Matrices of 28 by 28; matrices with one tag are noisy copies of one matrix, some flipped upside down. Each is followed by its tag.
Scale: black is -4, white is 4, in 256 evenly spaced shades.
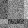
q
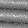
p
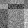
q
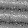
p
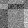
q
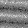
p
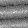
p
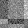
q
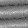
p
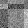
q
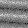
p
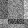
q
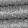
p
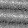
p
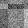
q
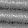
p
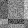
q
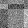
q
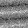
p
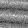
p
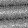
p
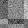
q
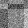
q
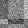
q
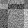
q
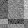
q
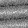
p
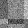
q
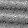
p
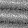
p
